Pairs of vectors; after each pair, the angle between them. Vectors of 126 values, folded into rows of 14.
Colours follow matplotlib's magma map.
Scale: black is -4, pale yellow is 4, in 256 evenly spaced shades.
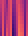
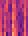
nearly opposite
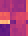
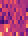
partly opposed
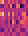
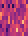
partly aligned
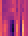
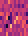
orthogonal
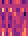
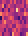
partly opposed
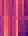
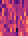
partly opposed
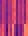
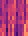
nearly parallel
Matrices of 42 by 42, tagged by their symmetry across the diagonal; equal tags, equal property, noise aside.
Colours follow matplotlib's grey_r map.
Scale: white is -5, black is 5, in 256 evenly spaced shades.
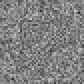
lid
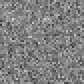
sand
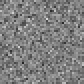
lid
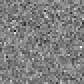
sand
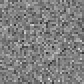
lid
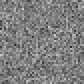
sand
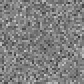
lid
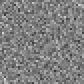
lid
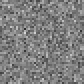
sand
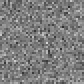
sand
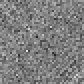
lid
